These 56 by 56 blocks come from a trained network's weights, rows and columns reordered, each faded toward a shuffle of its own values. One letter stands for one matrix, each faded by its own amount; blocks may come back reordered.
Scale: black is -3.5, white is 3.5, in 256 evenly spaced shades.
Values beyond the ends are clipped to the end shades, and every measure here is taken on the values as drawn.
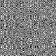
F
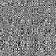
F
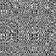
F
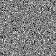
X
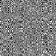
F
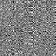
F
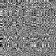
F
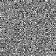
X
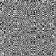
F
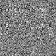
X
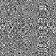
F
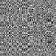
F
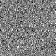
X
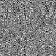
X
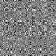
F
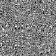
X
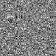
X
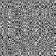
F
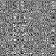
F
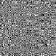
F
